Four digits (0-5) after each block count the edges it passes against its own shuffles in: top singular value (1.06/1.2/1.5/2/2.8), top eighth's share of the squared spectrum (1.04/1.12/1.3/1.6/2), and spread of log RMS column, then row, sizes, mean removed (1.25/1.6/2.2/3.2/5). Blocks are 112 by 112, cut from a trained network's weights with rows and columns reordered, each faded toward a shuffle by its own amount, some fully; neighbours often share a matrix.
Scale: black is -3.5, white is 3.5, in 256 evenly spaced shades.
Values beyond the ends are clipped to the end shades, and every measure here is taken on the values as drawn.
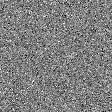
0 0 0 0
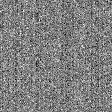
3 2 0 1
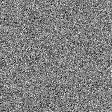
1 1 0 0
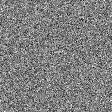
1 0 0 0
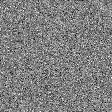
0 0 0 0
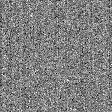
2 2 0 0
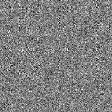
3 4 3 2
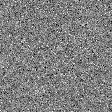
0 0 0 0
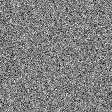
0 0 0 0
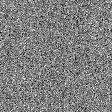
0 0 0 0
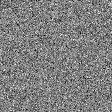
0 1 0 0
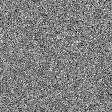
0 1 0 0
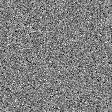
1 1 0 0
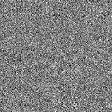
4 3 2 2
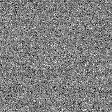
1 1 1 0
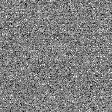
2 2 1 0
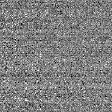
3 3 3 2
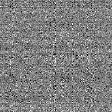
3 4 3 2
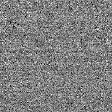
2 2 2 0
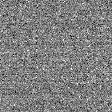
2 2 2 0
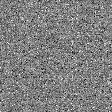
1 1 1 0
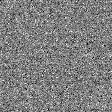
1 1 0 0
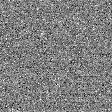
1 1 0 0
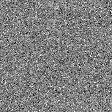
1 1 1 0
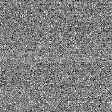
2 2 2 0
